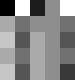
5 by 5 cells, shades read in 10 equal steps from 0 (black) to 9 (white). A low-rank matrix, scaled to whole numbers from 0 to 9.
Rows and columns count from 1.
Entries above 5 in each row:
2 1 2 2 2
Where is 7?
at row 3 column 1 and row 5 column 1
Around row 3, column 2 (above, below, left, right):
4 4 7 6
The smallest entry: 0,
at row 1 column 1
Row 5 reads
7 3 6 5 2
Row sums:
24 24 24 25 23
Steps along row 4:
down up down down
